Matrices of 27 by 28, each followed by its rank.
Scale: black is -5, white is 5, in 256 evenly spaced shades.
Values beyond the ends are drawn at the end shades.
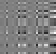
one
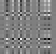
one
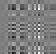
one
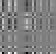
one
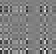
one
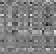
three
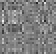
three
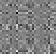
three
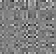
three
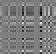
one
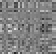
three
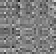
three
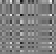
one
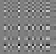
one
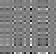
one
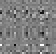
three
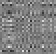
three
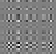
one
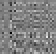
three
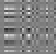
one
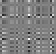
one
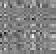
three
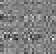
three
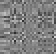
three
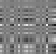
one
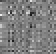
three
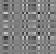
one
